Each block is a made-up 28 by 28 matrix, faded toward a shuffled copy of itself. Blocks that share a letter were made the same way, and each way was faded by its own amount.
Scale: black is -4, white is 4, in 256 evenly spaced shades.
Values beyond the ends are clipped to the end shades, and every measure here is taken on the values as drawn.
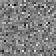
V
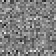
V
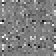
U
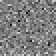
V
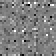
U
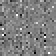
U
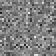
V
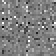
U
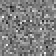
V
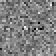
V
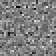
V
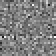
V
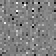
U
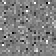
U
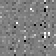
U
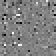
U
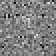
V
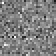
V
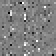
U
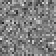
V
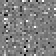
U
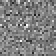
V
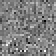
V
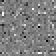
U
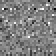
V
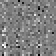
U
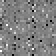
U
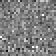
V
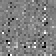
U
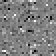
U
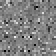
U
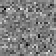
V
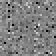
U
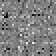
U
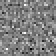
V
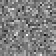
V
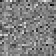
V
